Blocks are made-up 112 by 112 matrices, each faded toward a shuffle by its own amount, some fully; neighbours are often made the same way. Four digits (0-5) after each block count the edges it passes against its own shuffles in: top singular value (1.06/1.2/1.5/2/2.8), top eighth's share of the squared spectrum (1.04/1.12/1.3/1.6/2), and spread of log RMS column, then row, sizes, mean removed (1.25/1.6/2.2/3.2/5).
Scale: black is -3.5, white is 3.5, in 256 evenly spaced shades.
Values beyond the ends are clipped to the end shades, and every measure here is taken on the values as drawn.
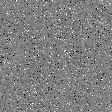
0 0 0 0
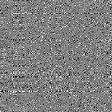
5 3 2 2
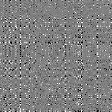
5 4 3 3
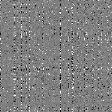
4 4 3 2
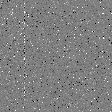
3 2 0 0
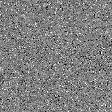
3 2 0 0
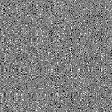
4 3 2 2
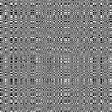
5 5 4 4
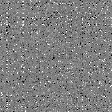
4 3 2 2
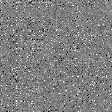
4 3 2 2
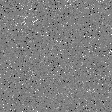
2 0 0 0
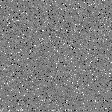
2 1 0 1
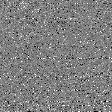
3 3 0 3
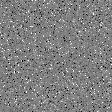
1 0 0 0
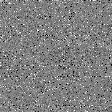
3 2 0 2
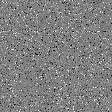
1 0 0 0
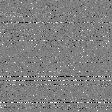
4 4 0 3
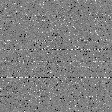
3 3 0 2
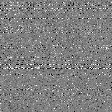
4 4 1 3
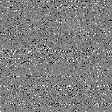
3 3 0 3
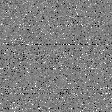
2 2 0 2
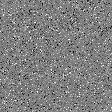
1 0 0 0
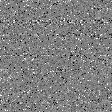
3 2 0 2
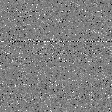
3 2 0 2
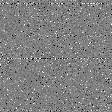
3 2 0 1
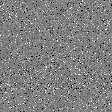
2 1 0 1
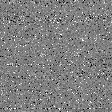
2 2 0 2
